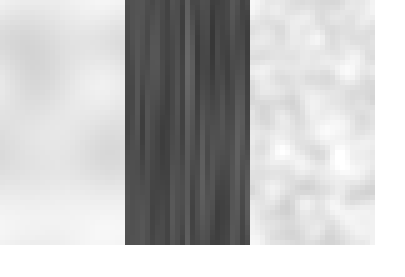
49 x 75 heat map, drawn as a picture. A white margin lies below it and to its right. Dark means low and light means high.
It is made of 1 by 3 panels. Panel 1,1: very high, smooth, faint in contrast. Panel 1,2: low, streaked downward, faint in contrast. Panel 1,3: very high, blotchy, faint in contrast.
